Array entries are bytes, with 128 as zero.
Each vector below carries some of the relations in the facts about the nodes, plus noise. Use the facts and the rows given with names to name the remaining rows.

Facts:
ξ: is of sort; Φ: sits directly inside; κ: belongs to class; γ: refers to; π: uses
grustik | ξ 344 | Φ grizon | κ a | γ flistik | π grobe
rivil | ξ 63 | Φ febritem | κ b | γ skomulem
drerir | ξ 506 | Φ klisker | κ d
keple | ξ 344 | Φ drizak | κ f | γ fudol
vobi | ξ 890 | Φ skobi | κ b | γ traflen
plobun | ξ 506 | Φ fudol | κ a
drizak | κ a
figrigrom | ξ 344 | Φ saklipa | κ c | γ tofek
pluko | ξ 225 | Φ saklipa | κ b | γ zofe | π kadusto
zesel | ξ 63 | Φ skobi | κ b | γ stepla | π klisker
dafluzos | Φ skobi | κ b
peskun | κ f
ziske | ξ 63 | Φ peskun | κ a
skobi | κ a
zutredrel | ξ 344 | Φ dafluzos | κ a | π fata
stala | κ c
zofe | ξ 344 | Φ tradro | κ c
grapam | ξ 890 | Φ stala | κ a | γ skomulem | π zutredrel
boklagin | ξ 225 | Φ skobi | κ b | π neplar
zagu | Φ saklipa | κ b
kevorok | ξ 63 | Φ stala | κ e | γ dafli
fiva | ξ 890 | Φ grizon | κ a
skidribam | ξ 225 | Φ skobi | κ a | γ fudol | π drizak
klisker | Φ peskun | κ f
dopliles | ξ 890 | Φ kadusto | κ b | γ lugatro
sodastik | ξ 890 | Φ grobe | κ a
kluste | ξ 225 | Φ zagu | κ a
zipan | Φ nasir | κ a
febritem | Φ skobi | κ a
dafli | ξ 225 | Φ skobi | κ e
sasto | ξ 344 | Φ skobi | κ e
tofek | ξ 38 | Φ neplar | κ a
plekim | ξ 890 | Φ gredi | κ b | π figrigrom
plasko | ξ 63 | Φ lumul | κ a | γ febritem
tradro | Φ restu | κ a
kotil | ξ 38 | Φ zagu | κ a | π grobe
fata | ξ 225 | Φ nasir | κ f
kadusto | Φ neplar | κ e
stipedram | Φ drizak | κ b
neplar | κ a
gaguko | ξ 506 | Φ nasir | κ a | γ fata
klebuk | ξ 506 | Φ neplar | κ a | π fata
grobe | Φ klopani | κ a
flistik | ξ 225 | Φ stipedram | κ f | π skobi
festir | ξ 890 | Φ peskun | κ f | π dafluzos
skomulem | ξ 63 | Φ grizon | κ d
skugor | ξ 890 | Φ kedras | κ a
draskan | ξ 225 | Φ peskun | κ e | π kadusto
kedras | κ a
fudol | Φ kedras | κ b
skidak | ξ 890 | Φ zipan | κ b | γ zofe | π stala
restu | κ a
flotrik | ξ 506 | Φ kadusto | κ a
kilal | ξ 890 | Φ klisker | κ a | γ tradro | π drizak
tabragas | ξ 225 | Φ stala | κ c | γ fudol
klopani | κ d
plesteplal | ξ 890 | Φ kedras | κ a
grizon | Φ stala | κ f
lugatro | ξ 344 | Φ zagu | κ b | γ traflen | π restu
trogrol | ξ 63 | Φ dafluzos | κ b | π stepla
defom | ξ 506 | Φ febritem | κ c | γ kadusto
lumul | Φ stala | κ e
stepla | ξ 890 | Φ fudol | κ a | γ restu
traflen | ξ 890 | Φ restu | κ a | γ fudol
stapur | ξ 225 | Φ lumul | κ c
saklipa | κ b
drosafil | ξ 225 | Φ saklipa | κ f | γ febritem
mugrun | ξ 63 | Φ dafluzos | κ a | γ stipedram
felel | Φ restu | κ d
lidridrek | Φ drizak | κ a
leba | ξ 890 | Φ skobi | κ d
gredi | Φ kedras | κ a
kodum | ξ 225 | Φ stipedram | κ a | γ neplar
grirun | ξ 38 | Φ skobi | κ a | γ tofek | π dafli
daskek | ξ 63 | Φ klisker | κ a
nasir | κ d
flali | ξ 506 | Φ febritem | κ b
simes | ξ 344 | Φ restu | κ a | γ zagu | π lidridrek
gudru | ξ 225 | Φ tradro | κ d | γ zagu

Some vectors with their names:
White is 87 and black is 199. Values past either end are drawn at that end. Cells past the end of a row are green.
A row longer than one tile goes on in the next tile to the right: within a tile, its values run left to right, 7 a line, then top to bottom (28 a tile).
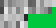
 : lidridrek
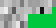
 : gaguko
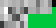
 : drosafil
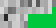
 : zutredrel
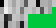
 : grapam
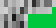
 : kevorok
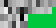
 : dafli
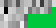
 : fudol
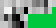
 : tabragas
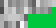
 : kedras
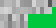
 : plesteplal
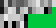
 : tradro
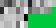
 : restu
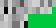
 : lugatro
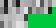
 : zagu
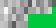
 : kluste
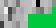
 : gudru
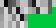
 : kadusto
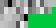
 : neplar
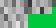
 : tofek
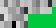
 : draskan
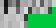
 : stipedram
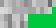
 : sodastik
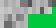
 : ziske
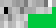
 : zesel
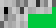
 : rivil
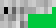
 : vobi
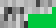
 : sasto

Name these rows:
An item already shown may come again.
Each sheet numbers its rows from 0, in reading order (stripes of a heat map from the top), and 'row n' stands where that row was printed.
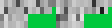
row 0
pluko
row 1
leba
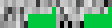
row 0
sasto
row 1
kilal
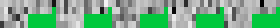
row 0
drosafil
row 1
skobi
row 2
drerir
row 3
saklipa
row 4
gudru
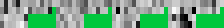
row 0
zagu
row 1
tofek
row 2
lugatro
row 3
tabragas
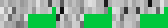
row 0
traflen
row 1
plekim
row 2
skidribam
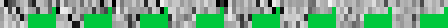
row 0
kadusto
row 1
stala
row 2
grizon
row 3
festir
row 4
grizon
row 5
grobe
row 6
traflen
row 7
stepla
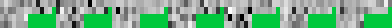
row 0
simes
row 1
lumul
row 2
vobi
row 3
peskun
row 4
stapur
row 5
kodum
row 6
flali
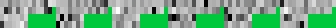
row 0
dafluzos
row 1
figrigrom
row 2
gaguko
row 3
skomulem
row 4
zofe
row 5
fiva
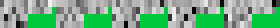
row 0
grustik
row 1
kotil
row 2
draskan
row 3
flistik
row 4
festir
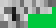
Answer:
keple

